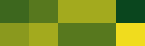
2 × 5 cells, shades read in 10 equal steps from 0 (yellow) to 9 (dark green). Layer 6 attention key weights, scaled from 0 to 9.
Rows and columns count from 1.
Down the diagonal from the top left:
7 3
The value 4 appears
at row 2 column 1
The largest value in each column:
7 6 6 6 9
